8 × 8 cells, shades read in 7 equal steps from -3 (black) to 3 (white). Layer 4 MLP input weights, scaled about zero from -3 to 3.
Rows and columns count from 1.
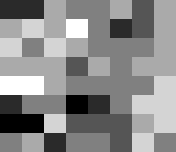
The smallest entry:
-3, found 3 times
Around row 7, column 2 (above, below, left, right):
0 1 -3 2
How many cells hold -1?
7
